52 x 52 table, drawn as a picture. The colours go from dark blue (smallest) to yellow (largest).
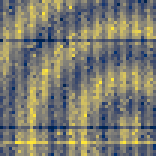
Seam: none. Odd lines: rows 14, 43 and 48. Histogram: bell-shaped. Slope: none. Rings: centred on the bottom right. Stripes: upright, repeating 12 times.
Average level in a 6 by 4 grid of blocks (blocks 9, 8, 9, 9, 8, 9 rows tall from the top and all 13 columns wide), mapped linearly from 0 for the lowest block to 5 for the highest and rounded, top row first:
3201
3043
1401
2153
2010
4232
